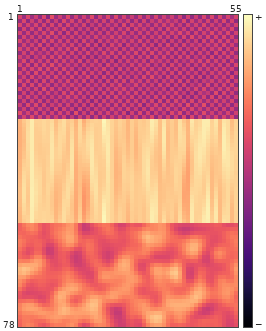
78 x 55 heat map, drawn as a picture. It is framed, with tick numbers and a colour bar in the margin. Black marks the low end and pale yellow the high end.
It is made of 3 by 1 panels. Panel 1,1: middling, checkered. Panel 2,1: very high, streaked downward, faint in contrast. Panel 3,1: high, blotchy.
